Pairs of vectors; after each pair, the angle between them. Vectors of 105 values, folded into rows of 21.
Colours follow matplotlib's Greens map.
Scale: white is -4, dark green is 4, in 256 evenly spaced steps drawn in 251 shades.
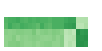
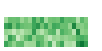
partly aligned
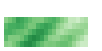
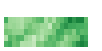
nearly opposite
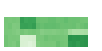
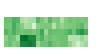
nearly opposite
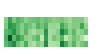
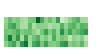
partly aligned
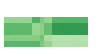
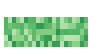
orthogonal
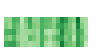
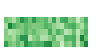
partly opposed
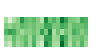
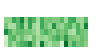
orthogonal
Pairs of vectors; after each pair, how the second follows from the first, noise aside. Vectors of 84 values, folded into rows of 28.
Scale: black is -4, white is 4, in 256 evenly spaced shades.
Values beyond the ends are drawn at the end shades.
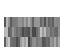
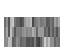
wrapped around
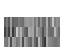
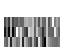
scaled up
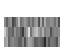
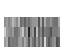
sign-scrambled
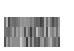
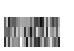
scaled up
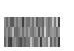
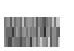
sign-scrambled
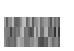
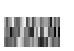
scaled up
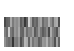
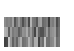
wrapped around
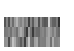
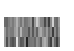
wrapped around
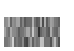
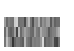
wrapped around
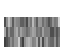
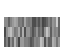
wrapped around
